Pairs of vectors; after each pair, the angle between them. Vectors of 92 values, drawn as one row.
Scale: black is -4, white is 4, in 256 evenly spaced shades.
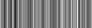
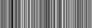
orthogonal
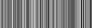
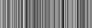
orthogonal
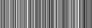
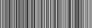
nearly opposite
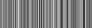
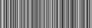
partly aligned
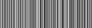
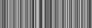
partly aligned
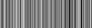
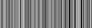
nearly parallel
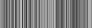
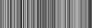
nearly opposite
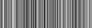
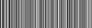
orthogonal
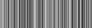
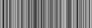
partly opposed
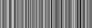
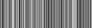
partly aligned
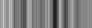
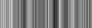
nearly parallel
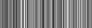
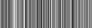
orthogonal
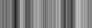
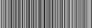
orthogonal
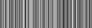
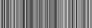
nearly opposite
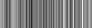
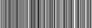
orthogonal
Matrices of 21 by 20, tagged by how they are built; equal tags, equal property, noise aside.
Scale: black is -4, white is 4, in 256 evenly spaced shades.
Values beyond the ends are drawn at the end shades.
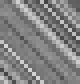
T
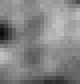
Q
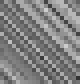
T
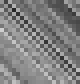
T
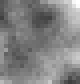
Q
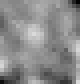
Q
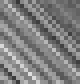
T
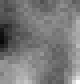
Q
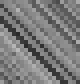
T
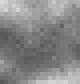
Q
